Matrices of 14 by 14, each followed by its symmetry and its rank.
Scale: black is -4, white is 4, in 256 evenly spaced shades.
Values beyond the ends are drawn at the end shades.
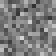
neither, full rank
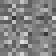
neither, rank three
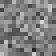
neither, full rank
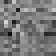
neither, rank three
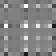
symmetric, rank one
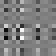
neither, rank one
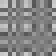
symmetric, rank one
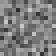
neither, full rank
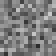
neither, full rank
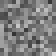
neither, full rank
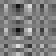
neither, rank one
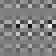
neither, rank one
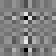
neither, rank one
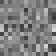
neither, rank three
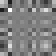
symmetric, rank one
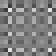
symmetric, rank one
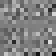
neither, rank three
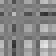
symmetric, rank one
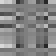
neither, rank one
